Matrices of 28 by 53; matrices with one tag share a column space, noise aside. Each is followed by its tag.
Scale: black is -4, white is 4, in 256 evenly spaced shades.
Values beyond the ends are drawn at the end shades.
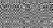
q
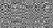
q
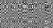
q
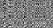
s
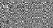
q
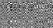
q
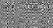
q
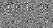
q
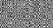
s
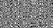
s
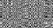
s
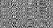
s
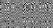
q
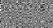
q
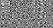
s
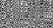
s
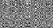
s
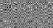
q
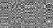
q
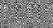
q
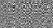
q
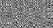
s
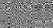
q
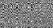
q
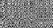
s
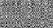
s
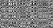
s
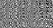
s
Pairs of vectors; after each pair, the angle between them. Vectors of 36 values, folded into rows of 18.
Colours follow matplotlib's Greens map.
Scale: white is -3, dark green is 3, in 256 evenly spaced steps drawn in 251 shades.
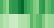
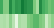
nearly parallel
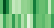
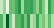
partly opposed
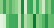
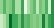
partly aligned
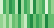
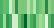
partly opposed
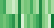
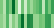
partly opposed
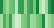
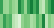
nearly parallel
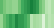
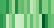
partly opposed
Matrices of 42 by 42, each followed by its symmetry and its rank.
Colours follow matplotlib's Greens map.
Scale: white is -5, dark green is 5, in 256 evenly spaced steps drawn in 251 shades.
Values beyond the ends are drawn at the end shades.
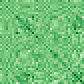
symmetric, rank five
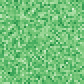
antisymmetric, full rank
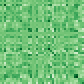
symmetric, rank three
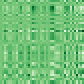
neither, rank two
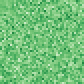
antisymmetric, full rank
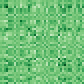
symmetric, rank three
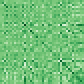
symmetric, rank five
